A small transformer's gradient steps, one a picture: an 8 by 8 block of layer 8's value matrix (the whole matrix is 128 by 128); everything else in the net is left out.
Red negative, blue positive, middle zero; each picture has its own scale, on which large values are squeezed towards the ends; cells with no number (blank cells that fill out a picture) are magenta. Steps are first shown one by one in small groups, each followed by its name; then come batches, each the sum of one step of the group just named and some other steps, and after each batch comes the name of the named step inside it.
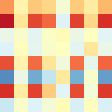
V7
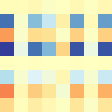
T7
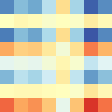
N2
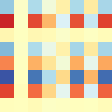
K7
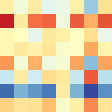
V7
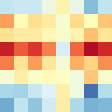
V7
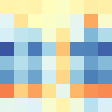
T7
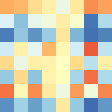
K7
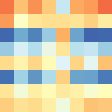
V7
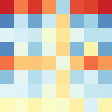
T7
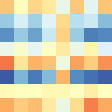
N2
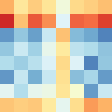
V7
